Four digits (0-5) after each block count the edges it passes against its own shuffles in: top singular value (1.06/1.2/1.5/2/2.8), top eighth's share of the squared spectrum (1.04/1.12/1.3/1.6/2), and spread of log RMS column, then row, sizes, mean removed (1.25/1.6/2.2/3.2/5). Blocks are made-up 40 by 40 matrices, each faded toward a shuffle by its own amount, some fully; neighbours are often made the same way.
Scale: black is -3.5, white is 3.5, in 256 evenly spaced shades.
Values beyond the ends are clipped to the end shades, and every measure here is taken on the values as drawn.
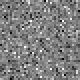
0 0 0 0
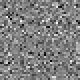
3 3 1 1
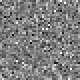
2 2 0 0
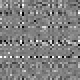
4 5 2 3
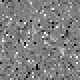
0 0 0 0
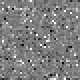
2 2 0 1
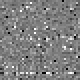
3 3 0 2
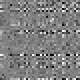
4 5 3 3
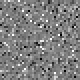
1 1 0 0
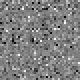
3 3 1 1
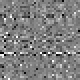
4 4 1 2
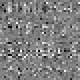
3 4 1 3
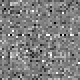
3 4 1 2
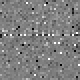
3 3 0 1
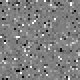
0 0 0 0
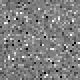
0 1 0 0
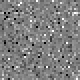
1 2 0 1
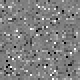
2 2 0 1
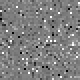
1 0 0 0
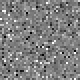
2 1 0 0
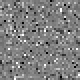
2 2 0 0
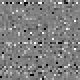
3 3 0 2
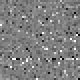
3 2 0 1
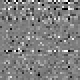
4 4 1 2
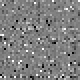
2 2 0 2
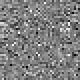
3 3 1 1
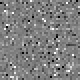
1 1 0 0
